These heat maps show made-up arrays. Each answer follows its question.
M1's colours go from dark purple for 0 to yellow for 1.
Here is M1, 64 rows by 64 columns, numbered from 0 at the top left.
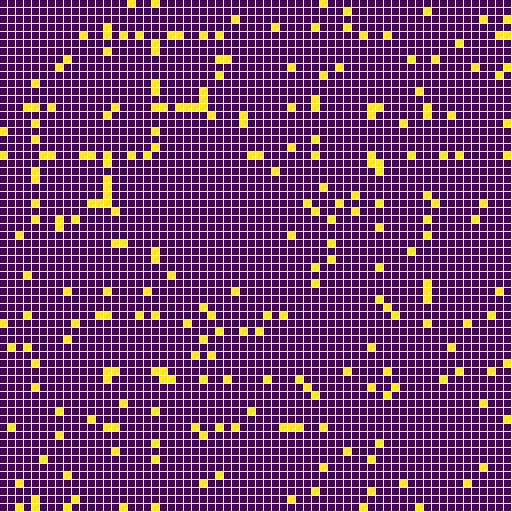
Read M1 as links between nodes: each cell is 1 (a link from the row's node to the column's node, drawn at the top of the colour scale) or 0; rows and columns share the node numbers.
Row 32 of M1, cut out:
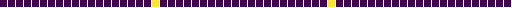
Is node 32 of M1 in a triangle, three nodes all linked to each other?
no
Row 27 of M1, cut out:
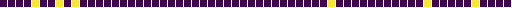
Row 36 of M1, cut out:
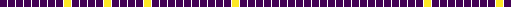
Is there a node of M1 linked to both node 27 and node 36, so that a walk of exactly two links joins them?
yes
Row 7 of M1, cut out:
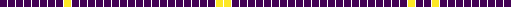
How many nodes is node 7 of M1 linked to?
5
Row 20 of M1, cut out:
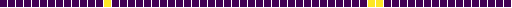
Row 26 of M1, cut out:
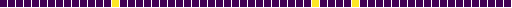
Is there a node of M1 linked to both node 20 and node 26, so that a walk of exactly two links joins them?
no
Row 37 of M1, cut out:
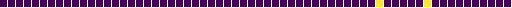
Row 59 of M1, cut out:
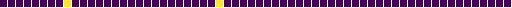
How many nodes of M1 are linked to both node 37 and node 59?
0
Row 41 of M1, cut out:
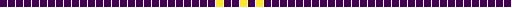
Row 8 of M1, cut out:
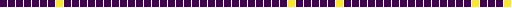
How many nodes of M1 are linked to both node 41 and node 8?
0
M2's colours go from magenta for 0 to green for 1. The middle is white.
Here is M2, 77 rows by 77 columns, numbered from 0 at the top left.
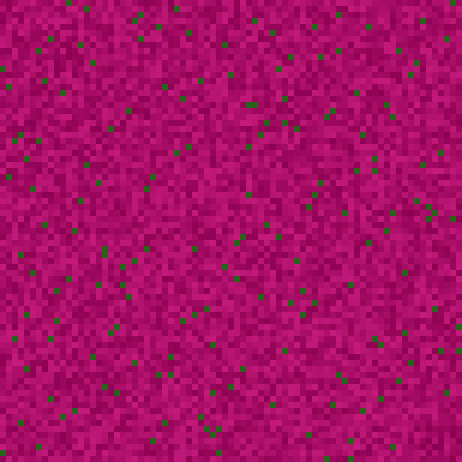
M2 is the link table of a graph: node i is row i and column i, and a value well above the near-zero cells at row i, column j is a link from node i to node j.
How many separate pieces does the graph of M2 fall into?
1
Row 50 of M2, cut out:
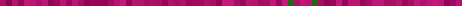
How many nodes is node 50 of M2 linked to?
2
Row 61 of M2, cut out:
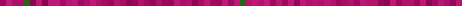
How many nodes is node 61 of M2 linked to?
2
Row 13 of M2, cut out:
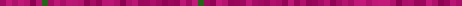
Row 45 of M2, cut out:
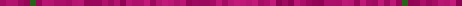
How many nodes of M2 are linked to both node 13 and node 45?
0
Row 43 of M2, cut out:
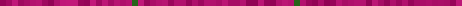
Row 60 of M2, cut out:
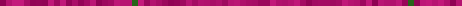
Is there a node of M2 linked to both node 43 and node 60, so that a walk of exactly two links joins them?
yes
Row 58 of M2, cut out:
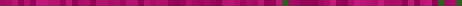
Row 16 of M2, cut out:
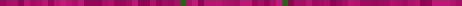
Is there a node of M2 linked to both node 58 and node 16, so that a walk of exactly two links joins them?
yes
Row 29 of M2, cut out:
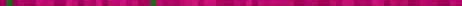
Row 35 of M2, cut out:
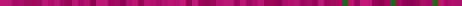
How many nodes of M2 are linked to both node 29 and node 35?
0
